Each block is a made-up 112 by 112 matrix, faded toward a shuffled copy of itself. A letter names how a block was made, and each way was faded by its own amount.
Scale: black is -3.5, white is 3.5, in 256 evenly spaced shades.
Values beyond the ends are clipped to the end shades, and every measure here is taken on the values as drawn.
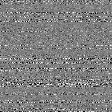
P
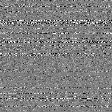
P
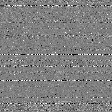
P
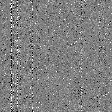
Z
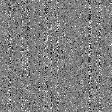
Z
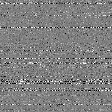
P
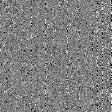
Z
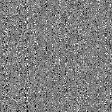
Z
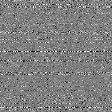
P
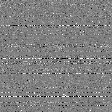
P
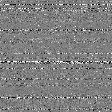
P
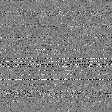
P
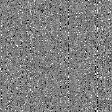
Z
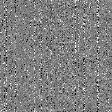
Z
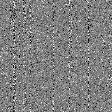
Z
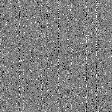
Z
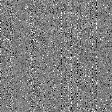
Z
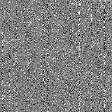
Z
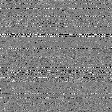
P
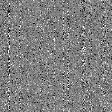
Z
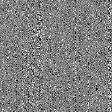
Z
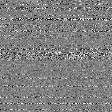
P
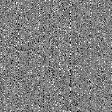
Z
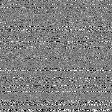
P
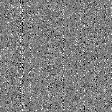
Z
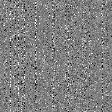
Z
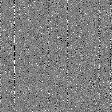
Z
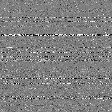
P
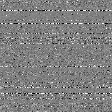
P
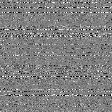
P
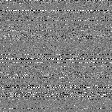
P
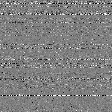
P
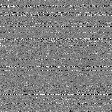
P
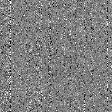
Z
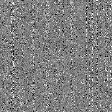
Z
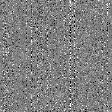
Z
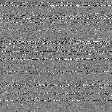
P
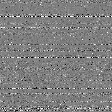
P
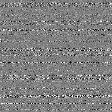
P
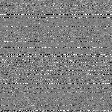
P
